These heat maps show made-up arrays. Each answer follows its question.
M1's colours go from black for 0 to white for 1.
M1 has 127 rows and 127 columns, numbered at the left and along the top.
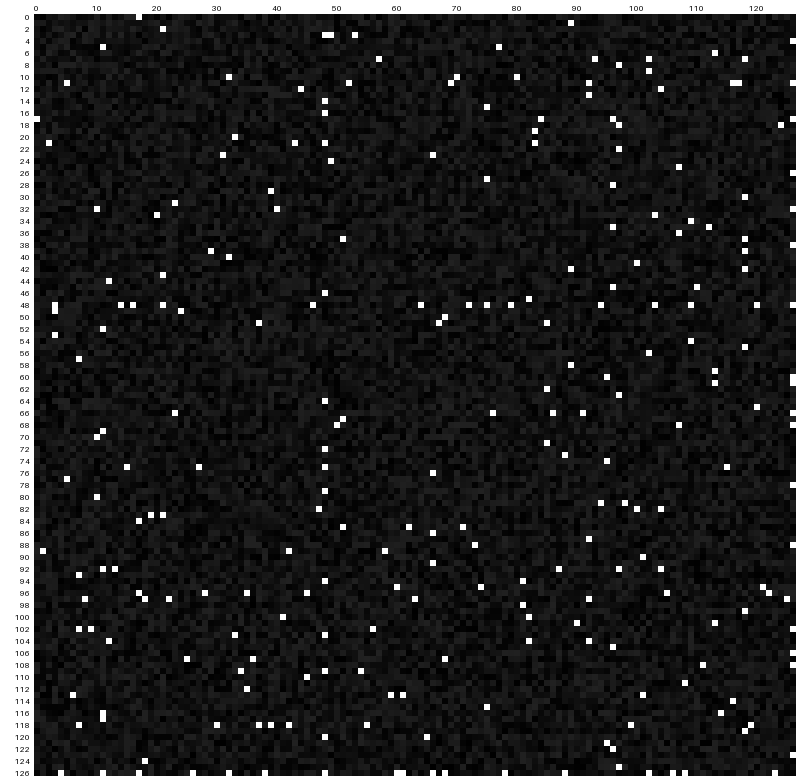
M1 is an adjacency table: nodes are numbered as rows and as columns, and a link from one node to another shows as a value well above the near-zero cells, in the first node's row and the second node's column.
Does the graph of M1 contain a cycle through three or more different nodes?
no
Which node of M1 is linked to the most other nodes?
node 126
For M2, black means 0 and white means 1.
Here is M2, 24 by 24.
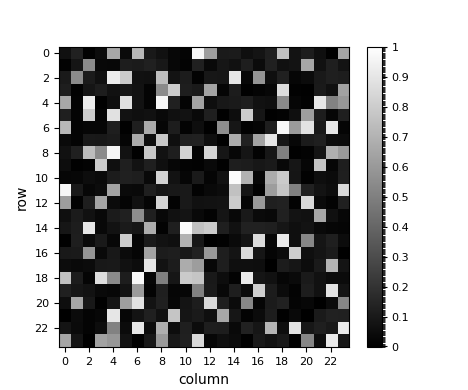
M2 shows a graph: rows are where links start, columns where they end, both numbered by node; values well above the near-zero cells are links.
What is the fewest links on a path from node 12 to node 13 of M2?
3
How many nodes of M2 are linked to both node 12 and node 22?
1
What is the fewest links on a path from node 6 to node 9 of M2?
3
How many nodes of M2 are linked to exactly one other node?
0
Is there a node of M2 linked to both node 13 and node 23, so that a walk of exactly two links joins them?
no
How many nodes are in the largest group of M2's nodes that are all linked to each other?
4
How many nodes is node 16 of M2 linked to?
5
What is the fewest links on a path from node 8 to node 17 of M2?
2
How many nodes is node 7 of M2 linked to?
5
